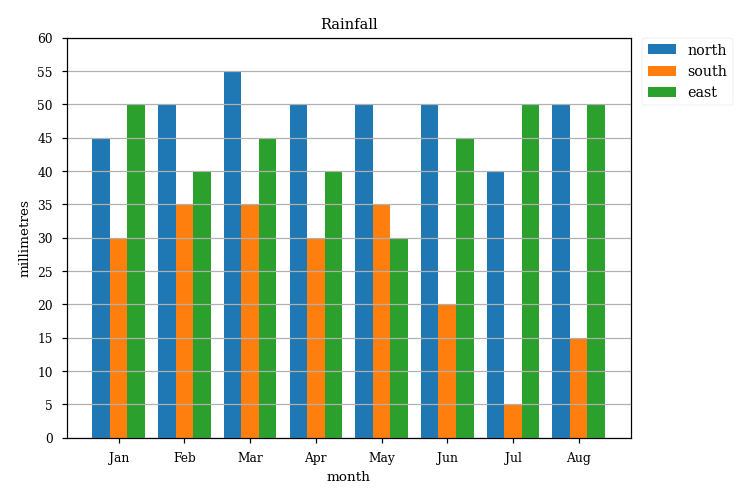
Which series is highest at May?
north
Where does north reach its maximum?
Mar
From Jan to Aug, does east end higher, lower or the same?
the same
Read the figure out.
Title: Rainfall
x-axis: month, ticks Jan Feb Mar Apr May Jun Jul Aug
y-axis: millimetres, ticks 0 5 10 15 20 25 30 35 40 45 50 55 60
Legend: north, south, east
Values:
north: 45 50 55 50 50 50 40 50
south: 30 35 35 30 35 20 5 15
east: 50 40 45 40 30 45 50 50
